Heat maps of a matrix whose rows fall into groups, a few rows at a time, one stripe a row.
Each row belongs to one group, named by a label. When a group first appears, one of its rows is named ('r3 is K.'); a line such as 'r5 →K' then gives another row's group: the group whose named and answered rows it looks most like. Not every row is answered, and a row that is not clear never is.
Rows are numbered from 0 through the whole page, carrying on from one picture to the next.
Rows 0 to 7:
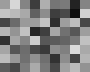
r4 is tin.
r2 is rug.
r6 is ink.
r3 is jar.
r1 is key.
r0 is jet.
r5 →jar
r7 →rug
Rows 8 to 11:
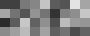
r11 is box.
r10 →rug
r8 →rug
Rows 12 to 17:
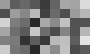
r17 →jet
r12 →jar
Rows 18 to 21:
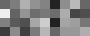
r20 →rug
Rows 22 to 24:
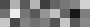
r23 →jet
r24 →ink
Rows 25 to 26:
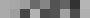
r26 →ink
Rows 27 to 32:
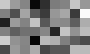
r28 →jar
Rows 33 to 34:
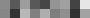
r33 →jar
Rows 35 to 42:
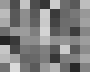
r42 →jet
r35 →jar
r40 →ink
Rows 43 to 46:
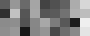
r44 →tin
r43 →tin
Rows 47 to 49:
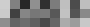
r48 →ink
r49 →jar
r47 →ink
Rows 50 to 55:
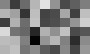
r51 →ink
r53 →jet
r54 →jet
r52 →tin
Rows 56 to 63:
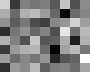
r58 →jar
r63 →tin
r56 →ink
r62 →key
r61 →rug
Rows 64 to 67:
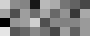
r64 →jet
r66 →tin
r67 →ink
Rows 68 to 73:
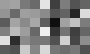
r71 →box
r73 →box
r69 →key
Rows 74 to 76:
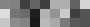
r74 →jar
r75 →jet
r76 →jet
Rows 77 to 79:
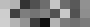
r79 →jar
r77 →jet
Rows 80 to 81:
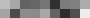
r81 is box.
